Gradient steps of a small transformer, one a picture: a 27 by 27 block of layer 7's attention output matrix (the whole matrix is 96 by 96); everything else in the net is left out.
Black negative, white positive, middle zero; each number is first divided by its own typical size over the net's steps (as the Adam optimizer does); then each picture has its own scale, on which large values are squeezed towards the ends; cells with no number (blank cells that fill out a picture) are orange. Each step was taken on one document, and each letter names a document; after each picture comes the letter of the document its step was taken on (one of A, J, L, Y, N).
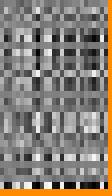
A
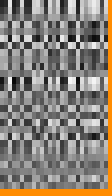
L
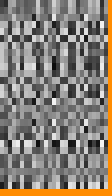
L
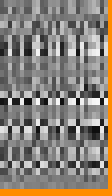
L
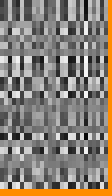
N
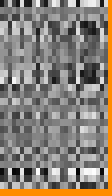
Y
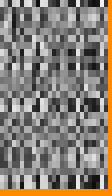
L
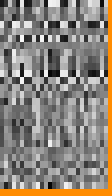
Y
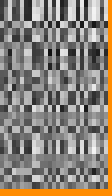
L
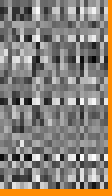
Y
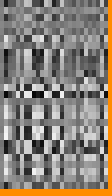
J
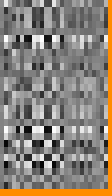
J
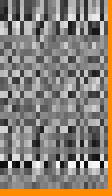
N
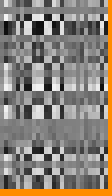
J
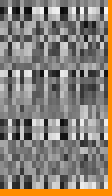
N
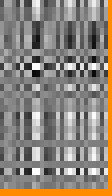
A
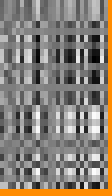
A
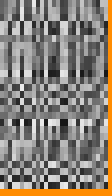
N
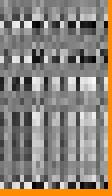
Y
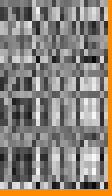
Y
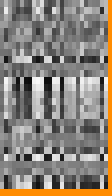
J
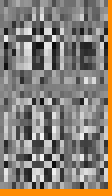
J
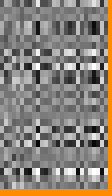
A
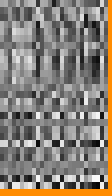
Y
